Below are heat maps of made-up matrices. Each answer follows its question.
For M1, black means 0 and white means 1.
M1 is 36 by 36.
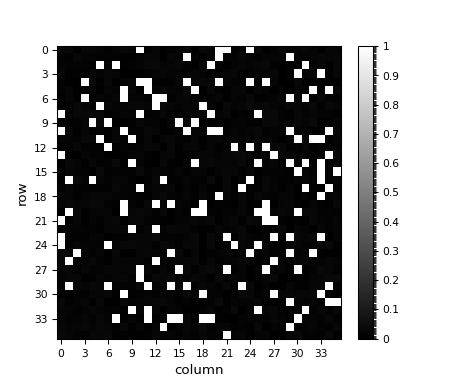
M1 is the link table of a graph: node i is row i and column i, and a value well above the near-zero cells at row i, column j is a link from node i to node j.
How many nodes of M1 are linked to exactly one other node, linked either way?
1
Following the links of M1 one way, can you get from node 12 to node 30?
yes
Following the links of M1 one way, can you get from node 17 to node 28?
no
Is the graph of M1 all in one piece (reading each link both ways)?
yes
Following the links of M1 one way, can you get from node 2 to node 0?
yes
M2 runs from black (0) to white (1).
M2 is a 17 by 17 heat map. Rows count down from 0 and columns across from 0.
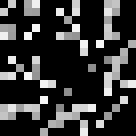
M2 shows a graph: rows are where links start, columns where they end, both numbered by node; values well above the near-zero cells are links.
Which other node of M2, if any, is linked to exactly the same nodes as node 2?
node 11
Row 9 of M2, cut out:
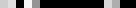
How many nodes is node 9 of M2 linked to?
6
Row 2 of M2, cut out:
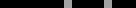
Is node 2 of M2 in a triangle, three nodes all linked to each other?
no
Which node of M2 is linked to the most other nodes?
node 13
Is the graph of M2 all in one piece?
yes
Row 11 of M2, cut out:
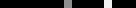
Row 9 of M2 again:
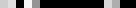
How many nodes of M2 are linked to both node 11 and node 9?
1
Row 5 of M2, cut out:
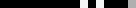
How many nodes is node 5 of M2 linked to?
3
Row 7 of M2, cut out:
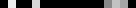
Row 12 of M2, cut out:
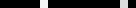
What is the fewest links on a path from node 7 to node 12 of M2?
2
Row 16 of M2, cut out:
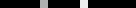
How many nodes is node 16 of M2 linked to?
2
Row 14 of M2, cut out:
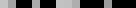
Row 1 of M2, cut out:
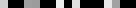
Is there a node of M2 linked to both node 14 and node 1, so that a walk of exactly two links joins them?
yes
